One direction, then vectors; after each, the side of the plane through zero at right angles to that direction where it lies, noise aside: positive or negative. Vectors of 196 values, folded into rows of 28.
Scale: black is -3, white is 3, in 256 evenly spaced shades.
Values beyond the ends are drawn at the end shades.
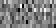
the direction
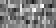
positive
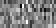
negative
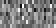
negative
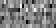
positive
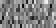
positive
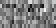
positive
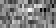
negative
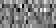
positive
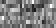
negative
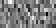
positive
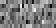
positive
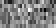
negative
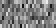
positive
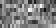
negative
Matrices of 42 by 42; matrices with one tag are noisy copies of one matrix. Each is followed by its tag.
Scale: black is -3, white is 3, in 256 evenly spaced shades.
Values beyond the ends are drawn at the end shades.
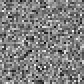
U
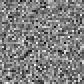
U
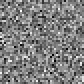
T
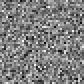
U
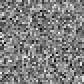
T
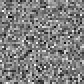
U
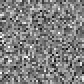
T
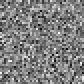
T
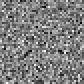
U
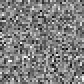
T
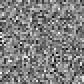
T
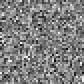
T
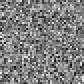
T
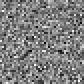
U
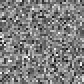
T
